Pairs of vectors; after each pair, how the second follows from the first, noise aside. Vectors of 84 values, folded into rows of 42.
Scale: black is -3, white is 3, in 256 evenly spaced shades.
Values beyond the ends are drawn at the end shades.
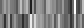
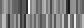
shuffled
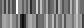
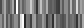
sign-scrambled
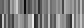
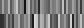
sign-scrambled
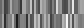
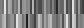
sign-scrambled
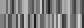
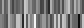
sign-scrambled
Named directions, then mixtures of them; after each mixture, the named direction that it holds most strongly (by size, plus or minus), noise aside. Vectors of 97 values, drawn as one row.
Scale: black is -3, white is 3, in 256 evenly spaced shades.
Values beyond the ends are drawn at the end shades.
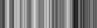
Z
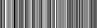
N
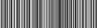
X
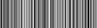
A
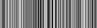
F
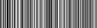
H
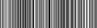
A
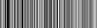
H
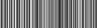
X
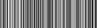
F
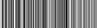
N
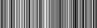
X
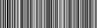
H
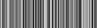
F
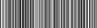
A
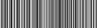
X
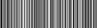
A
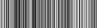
Z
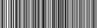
H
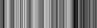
Z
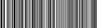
N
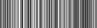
H
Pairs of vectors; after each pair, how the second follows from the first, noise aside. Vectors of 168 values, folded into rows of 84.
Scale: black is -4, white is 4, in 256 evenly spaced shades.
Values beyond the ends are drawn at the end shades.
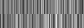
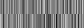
sign-scrambled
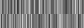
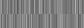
shrunk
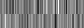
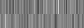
shrunk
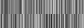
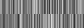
wrapped around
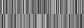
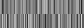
reversed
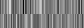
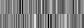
wrapped around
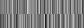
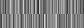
reversed
